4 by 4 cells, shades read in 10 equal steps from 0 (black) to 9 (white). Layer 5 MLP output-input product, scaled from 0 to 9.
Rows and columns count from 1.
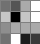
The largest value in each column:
7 9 7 9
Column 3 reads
6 7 6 1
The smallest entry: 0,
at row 2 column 2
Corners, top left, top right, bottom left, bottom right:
4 9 4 2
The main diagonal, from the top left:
4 0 6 2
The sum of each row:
22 23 23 16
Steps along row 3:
up same same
